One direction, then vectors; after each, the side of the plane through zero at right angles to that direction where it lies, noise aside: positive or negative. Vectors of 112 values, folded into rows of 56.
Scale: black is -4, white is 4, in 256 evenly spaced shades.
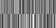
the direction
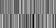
negative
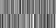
positive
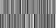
positive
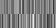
positive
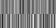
positive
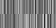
positive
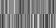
positive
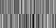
negative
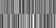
positive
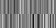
negative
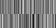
negative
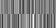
positive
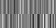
negative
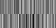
negative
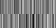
negative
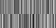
negative
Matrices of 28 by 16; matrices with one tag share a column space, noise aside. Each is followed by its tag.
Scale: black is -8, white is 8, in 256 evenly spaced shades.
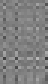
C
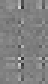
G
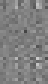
G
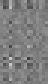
G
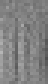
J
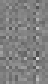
C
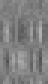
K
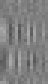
K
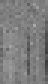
J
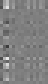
G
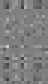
G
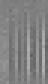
J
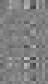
G
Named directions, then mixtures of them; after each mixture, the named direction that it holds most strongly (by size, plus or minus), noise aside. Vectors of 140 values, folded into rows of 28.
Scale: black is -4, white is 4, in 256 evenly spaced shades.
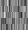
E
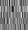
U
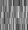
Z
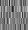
U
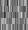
E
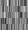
E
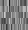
E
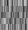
Z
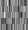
E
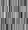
E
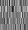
U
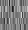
U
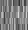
Z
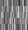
Z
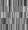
E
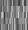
Z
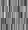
E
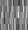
Z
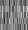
U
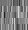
Z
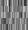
E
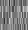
U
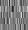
U
